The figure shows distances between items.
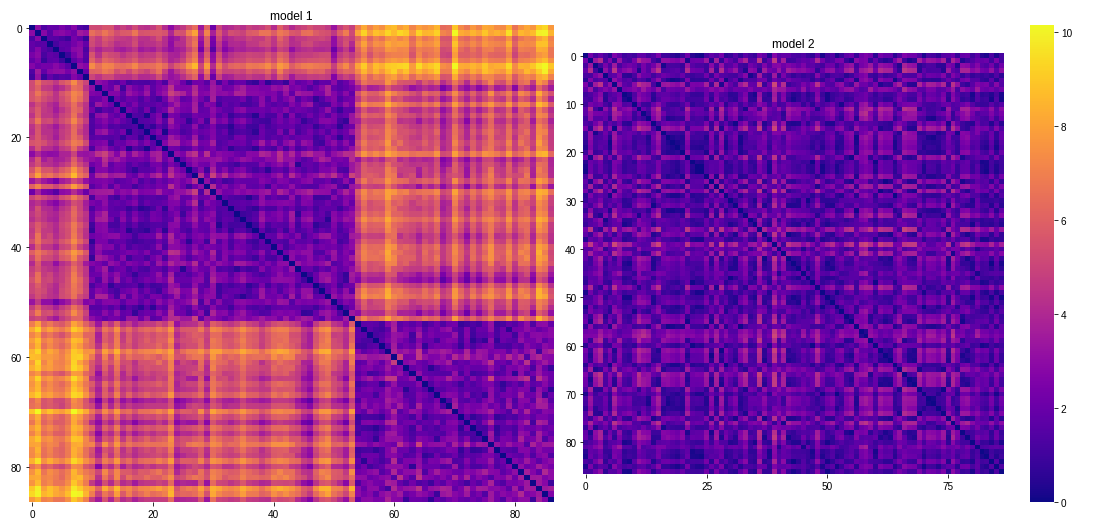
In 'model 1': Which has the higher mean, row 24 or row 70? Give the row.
70
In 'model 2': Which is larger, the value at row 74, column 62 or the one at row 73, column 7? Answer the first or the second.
the first
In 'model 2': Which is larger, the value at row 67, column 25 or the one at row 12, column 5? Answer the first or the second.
the first
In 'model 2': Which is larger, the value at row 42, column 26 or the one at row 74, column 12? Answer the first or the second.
the second
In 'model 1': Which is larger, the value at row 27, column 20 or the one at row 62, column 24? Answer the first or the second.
the second
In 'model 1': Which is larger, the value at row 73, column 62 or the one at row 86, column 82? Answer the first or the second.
the second
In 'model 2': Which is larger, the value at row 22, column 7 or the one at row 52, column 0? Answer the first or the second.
the first
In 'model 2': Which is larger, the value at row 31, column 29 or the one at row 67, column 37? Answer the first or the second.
the first
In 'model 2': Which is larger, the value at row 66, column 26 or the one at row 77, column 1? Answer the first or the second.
the second
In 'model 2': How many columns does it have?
87
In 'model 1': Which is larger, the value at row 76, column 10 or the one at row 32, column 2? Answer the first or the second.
the first
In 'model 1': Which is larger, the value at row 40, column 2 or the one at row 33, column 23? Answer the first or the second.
the first
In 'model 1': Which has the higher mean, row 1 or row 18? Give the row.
1
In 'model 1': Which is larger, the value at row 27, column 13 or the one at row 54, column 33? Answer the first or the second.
the second
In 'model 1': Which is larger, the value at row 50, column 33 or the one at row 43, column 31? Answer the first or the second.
the second
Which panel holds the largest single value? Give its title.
model 1
